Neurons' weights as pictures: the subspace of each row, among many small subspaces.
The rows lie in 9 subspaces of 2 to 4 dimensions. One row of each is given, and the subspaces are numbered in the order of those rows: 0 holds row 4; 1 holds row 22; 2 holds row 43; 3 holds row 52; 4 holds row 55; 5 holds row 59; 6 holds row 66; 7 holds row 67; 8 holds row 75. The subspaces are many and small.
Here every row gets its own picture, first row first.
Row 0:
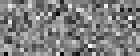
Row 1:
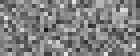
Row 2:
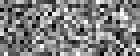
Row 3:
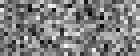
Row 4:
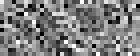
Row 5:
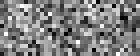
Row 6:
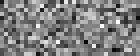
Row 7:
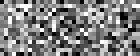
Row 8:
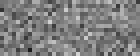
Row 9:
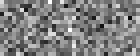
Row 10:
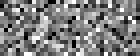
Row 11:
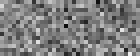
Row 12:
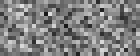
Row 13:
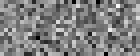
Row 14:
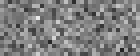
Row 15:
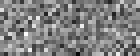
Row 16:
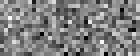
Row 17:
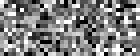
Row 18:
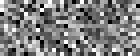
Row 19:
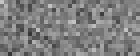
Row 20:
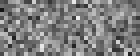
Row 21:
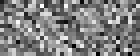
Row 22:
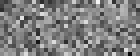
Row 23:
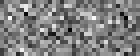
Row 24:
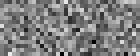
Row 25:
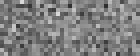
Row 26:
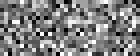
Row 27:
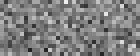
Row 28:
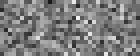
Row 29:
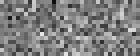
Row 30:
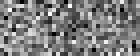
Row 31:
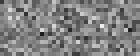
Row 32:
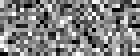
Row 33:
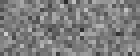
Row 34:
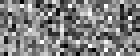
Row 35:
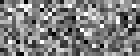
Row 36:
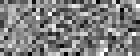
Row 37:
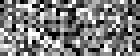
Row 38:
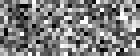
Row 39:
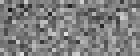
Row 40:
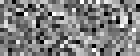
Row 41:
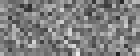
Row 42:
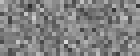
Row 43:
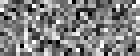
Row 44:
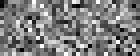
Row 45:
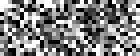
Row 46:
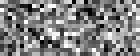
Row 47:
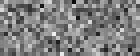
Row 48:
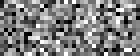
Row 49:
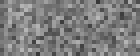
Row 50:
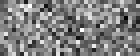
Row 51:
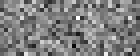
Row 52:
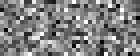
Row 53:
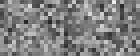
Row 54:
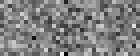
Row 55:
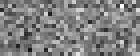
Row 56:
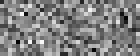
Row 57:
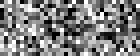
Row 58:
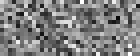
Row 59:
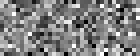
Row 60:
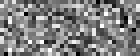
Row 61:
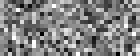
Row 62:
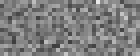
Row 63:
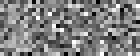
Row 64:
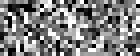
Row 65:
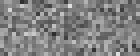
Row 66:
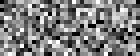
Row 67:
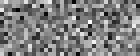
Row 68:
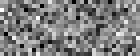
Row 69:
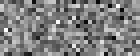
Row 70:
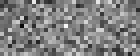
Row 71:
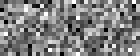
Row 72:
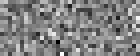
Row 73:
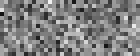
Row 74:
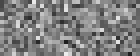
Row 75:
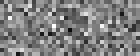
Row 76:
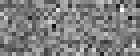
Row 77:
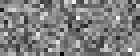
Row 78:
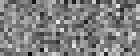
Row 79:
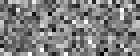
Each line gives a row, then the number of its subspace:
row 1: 6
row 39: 3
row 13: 5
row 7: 3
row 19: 6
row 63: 5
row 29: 8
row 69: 3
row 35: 3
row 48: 5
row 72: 2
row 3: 2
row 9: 8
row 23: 8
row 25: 6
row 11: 1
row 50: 7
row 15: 4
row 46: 2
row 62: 0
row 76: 2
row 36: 5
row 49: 7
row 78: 5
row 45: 1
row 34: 2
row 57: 2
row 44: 0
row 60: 0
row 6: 5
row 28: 3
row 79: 5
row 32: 5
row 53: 2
